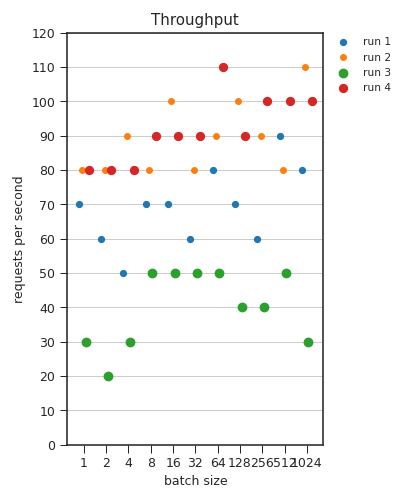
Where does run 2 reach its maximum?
1024
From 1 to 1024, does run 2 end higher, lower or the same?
higher
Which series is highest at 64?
run 4
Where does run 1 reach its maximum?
512
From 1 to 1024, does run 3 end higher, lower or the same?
the same
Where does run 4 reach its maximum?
64
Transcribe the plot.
Title: Throughput
x-axis: batch size, ticks 1 2 4 8 16 32 64 128 256 512 1024
y-axis: requests per second, ticks 0 10 20 30 40 50 60 70 80 90 100 110 120
Legend: run 1, run 2, run 3, run 4
Values:
run 1: 70 60 50 70 70 60 80 70 60 90 80
run 2: 80 80 90 80 100 80 90 100 90 80 110
run 3: 30 20 30 50 50 50 50 40 40 50 30
run 4: 80 80 80 90 90 90 110 90 100 100 100
